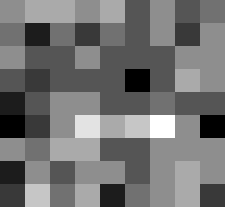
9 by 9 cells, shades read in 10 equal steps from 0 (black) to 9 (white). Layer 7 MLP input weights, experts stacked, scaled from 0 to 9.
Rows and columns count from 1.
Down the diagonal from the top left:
5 1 3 3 3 7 5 6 2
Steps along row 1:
up same down up down up down up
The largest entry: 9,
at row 6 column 7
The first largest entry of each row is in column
2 7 1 8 3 7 3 8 2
